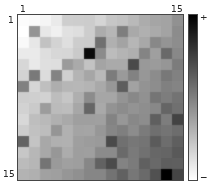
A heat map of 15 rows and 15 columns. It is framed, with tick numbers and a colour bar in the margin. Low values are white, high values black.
Neither half mirrors the other. No row or column stands out. No regular stripes run through it. Values rise toward the bottom right. The ninth with the lowest average is the top left.
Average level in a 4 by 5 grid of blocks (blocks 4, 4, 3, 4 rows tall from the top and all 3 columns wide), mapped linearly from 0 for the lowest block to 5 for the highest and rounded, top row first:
00223 | 12233 | 12334 | 22445
